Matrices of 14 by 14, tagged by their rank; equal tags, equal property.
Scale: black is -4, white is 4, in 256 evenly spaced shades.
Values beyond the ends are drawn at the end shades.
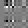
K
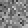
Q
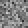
Q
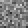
Q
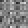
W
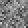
Q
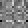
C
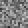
Q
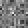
W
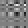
K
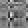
C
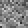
Q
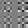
K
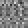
W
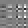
K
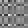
K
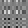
K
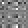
C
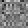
C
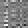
C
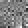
W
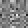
W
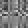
C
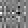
C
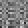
C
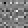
W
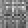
W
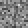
Q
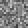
Q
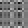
K
